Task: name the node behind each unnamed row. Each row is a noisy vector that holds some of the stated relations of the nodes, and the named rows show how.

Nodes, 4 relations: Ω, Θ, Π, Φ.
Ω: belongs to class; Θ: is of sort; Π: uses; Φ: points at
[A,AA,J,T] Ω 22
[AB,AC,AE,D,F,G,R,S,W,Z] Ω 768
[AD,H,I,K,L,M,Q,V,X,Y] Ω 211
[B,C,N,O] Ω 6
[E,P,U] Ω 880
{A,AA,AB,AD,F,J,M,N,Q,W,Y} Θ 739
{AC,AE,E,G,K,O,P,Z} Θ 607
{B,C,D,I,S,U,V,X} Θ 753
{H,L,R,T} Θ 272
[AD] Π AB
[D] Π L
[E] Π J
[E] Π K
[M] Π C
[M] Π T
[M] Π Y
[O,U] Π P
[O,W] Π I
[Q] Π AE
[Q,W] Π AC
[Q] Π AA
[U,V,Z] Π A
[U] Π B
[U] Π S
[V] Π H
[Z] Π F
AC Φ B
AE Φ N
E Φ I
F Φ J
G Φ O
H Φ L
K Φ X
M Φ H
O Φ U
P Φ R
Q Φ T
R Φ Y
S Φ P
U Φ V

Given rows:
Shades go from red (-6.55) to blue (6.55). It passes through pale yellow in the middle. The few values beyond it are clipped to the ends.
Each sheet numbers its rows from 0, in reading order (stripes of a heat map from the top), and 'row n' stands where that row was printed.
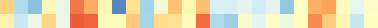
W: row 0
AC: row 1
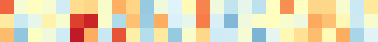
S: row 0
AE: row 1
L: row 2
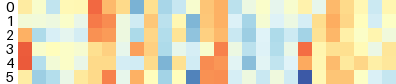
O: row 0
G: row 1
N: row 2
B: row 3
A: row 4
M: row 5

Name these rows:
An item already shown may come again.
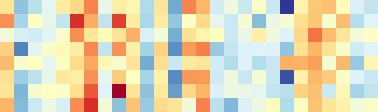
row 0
M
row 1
L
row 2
E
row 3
Y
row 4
H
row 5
M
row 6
T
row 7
AA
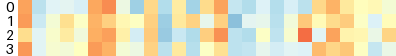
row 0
N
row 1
I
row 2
P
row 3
X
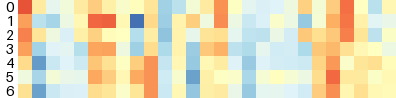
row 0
U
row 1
Q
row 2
V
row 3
N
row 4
J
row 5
K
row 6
J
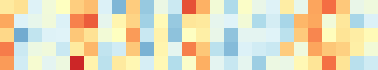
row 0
Z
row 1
R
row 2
J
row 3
F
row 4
D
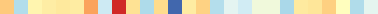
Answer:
C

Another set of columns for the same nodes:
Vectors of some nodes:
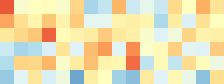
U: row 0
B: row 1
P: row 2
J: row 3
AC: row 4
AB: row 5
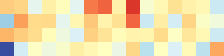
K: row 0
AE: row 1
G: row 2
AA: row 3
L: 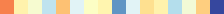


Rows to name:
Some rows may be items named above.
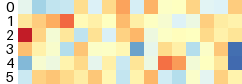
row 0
J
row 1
P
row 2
Z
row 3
L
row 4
T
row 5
I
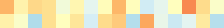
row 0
O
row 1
H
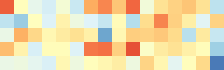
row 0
E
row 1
M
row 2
C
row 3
K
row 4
R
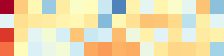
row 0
D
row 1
C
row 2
V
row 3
E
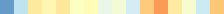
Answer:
Y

